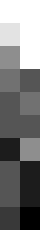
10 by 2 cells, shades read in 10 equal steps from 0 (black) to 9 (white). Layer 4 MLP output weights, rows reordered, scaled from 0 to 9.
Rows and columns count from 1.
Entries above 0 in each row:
2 2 2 2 2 2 2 2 2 1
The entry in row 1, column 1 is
9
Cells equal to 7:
0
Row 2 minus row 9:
5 8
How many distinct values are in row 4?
2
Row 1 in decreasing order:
9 9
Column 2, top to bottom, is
9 9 9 3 4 3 5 1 1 0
